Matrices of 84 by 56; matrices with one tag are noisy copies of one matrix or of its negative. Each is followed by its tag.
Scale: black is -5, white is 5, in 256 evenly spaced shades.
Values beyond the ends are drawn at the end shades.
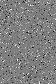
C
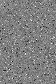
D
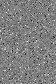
D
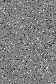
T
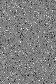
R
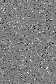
T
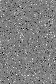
R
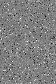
D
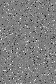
D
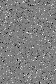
C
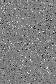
T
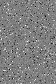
D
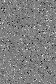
T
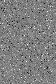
T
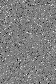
C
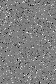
C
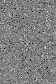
T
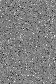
R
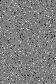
R
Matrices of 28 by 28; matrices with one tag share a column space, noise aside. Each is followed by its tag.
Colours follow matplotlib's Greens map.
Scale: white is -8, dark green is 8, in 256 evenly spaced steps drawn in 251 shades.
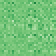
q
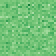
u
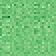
u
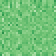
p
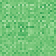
u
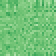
p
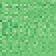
u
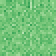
p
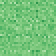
q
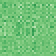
u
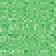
q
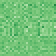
u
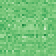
q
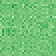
u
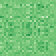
u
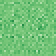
q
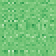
q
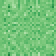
p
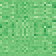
u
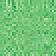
p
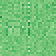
u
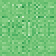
u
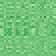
u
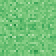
q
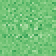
q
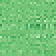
q
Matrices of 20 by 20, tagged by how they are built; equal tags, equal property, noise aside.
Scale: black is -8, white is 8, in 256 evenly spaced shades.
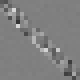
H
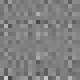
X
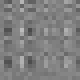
X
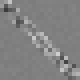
H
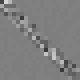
H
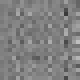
X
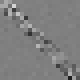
H
